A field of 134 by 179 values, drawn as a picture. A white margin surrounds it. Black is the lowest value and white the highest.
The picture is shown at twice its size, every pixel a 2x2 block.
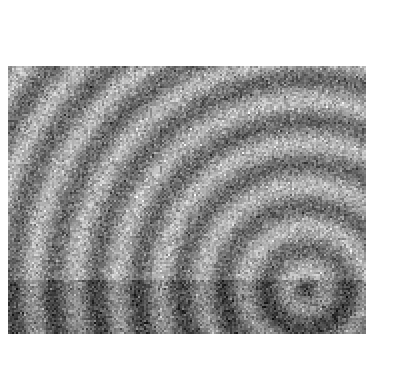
The values follow a bell shape. Concentric rings centre on the bottom right. Neither half mirrors the other. A horizontal seam about 80% of the way down splits the table, and the top part is higher.
